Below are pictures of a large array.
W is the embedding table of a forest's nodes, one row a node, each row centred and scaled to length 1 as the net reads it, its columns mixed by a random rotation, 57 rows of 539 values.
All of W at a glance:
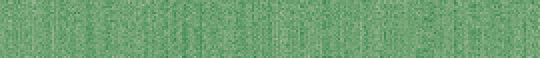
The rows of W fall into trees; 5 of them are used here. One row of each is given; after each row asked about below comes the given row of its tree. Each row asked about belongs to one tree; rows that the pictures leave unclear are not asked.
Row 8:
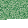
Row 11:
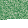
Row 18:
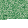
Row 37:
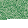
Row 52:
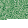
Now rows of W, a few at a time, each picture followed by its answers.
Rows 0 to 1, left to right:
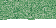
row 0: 11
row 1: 52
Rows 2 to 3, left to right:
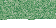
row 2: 11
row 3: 11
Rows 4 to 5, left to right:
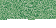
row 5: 8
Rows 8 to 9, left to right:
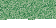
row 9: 52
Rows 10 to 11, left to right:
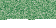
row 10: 37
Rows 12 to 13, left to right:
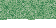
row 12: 18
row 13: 18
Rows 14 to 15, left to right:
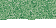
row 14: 11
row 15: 37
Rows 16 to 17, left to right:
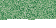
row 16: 37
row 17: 8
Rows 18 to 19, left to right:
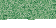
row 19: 8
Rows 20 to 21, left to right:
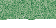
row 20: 18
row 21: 11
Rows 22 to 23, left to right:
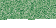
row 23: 52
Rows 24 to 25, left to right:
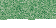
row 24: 37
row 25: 52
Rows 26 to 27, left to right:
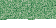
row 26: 11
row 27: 52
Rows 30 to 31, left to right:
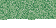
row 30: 8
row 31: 37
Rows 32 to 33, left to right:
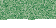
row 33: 37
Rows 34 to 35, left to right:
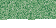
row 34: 8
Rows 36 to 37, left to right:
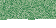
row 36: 52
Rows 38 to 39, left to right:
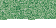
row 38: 37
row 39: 8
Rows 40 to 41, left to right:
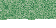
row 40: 18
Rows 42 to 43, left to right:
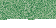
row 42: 37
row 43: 52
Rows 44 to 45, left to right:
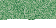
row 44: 37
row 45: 11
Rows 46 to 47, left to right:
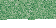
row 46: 11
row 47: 37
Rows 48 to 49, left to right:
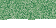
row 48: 8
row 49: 37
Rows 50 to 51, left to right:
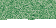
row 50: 52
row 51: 18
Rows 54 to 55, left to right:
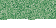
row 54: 37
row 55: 8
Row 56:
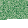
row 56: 52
